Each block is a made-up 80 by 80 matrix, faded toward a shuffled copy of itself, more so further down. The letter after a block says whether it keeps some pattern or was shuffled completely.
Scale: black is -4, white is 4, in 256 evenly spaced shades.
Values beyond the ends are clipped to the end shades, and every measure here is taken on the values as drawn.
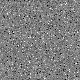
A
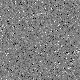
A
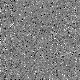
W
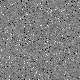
A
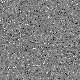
A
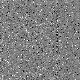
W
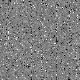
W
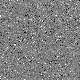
A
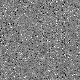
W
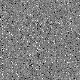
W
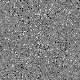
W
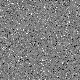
A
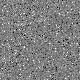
A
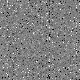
W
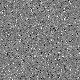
A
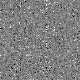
W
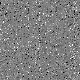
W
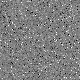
A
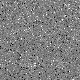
A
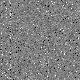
W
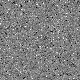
A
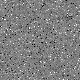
A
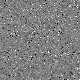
A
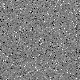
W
